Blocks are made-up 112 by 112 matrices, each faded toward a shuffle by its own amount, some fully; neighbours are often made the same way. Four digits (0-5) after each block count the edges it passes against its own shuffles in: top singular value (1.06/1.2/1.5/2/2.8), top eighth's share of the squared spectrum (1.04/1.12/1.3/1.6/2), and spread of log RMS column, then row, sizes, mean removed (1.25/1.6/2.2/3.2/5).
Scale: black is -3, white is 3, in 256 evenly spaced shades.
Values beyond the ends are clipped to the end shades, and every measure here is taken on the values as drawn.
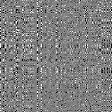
5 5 4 3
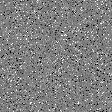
3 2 1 0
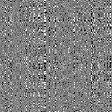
5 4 4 3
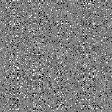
4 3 3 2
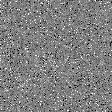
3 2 1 0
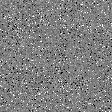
2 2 1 0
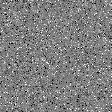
2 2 1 0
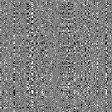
5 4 4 3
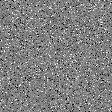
2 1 0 0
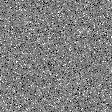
0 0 0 0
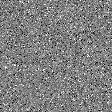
0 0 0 0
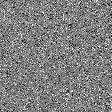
0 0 1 0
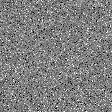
0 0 0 0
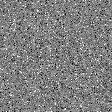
0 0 0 0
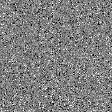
1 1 2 1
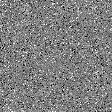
0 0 1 1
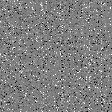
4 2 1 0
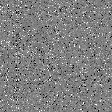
4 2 1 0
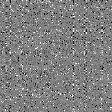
4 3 2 1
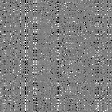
5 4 3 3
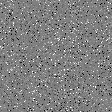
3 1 0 0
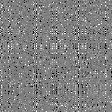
5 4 3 2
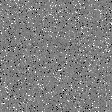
2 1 0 0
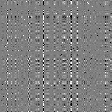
5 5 4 3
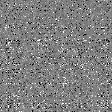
2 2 2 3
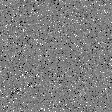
0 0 0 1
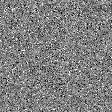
0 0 0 0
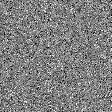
0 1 2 0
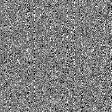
1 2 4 0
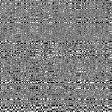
5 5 2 4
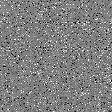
3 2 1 1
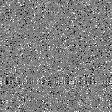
4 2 1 2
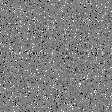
3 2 0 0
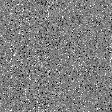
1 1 2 0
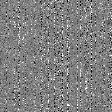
2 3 4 0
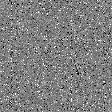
1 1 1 0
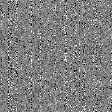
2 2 4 0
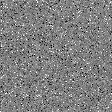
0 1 1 0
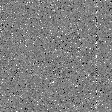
2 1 1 0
